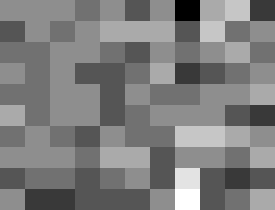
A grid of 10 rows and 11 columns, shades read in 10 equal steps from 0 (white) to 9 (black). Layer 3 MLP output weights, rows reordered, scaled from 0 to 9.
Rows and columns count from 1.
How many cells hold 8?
0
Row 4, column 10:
5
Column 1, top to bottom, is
4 6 5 4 5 3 5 4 6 4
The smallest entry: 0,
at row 10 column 8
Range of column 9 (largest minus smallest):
4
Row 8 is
4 4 4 5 3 3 6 4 4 5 3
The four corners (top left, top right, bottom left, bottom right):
4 7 4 3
